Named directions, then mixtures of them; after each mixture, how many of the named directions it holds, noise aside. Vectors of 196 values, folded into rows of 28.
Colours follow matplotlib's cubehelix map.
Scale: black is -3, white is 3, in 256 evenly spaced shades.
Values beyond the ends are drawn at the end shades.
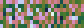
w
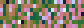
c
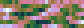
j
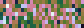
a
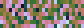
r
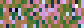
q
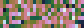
three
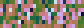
one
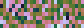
one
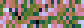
three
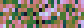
three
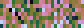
three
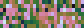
three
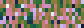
one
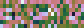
two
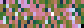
two
